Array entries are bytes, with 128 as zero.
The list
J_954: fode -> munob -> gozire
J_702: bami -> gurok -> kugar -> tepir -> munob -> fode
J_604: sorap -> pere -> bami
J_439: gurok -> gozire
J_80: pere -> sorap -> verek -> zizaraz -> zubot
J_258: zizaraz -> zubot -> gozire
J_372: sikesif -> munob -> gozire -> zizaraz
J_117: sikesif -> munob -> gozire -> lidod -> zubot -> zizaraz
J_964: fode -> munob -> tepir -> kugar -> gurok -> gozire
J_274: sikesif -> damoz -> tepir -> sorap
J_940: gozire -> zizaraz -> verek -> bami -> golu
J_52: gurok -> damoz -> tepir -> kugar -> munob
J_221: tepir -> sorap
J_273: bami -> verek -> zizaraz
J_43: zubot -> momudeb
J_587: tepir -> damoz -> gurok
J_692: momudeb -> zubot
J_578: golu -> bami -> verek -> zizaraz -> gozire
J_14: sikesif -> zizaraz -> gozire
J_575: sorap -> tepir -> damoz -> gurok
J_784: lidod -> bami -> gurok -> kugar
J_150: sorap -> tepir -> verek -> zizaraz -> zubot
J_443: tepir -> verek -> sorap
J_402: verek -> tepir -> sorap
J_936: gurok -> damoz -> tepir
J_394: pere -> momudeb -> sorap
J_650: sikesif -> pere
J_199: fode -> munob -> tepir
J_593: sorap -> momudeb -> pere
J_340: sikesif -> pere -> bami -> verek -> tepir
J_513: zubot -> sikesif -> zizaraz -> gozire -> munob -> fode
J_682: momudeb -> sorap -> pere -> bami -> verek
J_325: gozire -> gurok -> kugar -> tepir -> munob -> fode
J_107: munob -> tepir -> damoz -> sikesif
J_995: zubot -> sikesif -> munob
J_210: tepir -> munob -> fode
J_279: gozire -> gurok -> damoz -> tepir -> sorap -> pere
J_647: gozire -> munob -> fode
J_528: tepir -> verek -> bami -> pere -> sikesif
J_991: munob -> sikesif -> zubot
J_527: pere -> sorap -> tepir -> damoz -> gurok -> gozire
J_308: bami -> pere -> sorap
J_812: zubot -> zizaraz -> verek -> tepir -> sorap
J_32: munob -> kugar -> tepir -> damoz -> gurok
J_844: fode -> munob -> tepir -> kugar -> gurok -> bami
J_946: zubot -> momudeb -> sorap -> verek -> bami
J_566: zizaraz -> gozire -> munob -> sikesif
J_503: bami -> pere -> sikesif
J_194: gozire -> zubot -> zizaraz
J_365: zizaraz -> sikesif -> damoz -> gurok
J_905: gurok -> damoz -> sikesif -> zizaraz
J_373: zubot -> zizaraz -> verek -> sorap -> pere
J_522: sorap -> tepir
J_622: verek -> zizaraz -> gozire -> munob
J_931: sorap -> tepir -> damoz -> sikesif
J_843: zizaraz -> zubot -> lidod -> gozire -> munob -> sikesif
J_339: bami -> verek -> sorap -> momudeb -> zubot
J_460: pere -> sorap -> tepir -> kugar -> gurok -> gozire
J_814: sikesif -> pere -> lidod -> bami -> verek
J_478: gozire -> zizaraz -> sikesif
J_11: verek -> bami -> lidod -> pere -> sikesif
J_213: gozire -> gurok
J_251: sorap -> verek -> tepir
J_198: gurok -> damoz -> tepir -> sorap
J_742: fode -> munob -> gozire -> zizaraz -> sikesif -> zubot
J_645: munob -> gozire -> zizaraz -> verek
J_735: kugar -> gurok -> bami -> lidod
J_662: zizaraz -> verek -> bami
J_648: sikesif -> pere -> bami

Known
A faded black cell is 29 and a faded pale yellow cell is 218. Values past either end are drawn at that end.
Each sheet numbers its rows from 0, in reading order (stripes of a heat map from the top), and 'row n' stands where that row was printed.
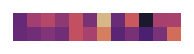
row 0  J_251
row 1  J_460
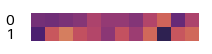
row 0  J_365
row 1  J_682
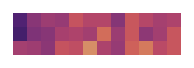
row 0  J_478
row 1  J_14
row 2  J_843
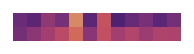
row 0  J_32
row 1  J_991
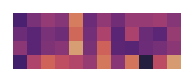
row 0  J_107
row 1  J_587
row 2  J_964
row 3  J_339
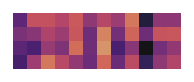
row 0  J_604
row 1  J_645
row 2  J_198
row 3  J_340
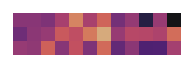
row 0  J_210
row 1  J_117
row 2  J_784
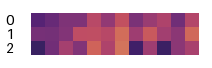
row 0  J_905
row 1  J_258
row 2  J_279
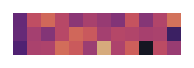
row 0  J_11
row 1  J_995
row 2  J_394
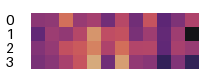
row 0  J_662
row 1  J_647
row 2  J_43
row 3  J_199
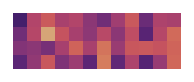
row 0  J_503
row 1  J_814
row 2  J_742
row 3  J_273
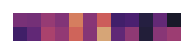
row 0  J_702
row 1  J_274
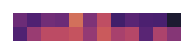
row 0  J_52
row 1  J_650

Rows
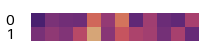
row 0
J_575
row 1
J_954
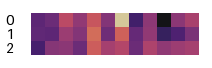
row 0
J_402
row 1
J_936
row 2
J_931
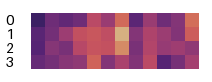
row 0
J_527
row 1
J_194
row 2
J_372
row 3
J_439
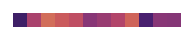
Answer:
J_648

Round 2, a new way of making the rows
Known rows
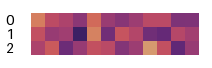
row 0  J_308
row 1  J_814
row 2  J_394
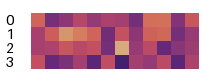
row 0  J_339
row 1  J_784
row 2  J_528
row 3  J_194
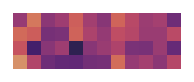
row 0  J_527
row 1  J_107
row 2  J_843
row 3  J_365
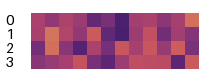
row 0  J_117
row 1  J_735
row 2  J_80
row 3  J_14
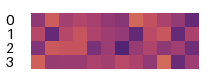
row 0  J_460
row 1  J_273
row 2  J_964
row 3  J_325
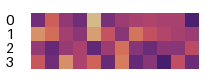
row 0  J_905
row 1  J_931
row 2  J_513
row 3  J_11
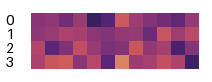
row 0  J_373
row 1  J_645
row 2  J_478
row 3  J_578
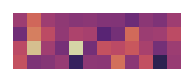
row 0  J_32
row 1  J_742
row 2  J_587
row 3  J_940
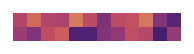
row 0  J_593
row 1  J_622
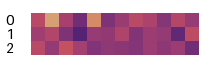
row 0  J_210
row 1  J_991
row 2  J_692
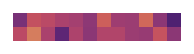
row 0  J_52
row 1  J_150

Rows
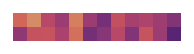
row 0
J_522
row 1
J_439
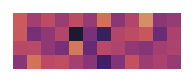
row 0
J_702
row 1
J_258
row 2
J_650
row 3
J_954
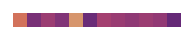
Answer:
J_503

